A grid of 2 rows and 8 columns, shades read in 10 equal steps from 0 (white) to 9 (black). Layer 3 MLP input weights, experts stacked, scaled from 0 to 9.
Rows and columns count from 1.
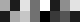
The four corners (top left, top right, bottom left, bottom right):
3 1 8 8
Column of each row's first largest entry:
2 5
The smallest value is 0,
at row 1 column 5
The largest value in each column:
8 8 2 5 9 8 6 8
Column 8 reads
1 8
